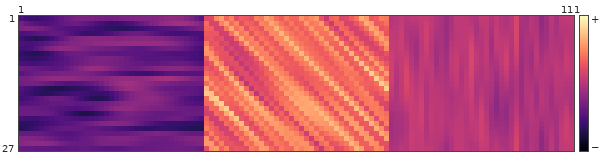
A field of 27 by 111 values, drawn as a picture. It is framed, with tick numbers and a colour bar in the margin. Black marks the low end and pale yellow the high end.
The table splits into one row of 3 panels. Panel 1,1: low, streaked across. Panel 1,2: high, slanting down to the right. Panel 1,3: middling, streaked downward, faint in contrast.
